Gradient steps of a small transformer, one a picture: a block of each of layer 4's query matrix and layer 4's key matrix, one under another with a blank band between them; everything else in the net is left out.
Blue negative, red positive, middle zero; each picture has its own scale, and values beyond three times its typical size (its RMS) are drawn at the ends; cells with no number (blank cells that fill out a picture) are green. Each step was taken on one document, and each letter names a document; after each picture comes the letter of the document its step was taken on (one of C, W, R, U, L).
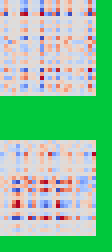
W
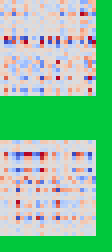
W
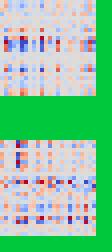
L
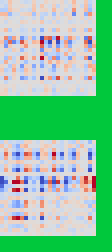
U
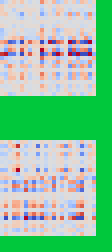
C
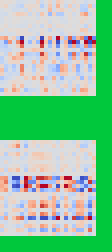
C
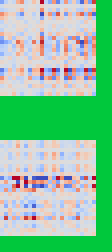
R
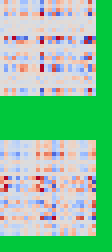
U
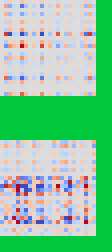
L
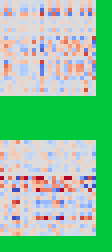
U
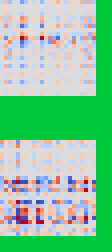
L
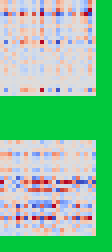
W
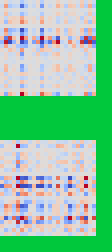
L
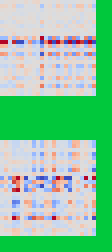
R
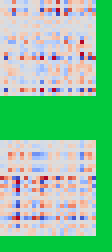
U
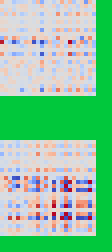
C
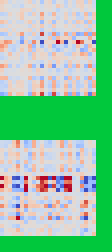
R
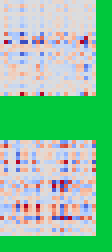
L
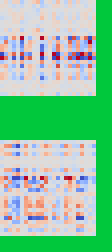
C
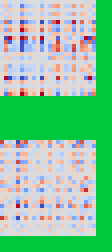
L
